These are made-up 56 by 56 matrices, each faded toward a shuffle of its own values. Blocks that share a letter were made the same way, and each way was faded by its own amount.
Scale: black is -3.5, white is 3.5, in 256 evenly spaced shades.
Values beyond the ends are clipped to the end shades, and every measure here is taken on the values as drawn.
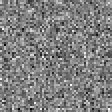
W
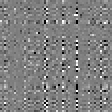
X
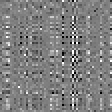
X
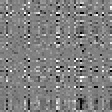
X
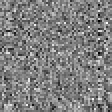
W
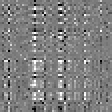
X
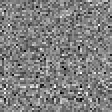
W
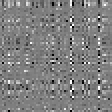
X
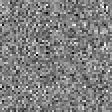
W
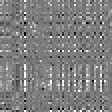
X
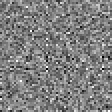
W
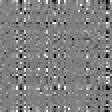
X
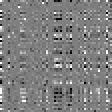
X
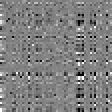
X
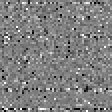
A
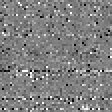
A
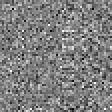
W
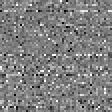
A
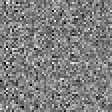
W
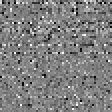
A
